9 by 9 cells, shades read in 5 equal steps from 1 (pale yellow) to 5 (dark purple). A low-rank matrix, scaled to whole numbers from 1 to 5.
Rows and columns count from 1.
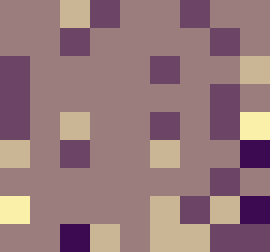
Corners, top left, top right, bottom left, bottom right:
3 3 3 4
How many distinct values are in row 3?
3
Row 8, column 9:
5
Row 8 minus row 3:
-3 0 0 0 0 -2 1 -1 3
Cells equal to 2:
10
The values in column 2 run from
3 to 3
